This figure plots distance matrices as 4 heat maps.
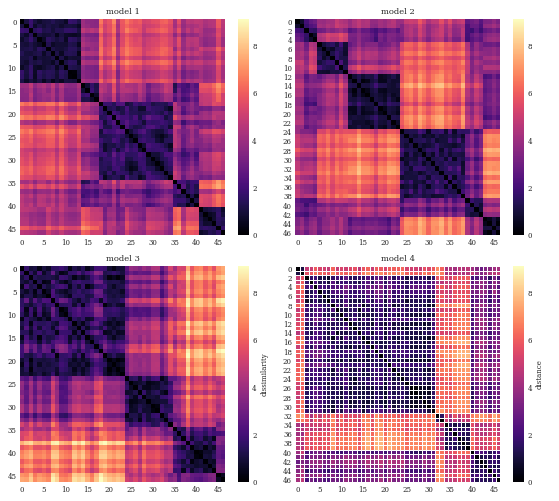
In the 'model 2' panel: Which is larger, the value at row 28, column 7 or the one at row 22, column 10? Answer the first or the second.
the first
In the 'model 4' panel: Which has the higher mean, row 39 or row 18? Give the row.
39
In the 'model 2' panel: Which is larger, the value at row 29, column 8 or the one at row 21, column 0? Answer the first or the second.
the first
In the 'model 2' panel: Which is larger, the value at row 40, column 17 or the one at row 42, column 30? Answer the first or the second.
the first
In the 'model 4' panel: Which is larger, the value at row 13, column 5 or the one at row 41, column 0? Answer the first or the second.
the second
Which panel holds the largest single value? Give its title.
model 3
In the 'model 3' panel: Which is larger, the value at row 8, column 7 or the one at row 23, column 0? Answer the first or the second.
the first
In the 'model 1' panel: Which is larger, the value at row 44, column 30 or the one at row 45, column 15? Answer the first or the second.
the second
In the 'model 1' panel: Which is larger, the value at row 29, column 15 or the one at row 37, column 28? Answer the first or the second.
the first
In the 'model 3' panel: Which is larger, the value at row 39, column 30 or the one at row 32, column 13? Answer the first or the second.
the first
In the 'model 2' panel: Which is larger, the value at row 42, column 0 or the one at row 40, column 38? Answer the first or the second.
the second
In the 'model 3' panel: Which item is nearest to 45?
46
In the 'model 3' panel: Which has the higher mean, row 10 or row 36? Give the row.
36
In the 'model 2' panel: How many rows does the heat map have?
47
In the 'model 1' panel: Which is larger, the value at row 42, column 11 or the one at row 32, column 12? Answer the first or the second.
the second
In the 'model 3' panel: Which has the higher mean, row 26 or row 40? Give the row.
40
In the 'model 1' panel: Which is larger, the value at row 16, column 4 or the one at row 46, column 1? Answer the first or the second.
the second
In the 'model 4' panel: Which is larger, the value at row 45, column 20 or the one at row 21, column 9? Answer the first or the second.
the first
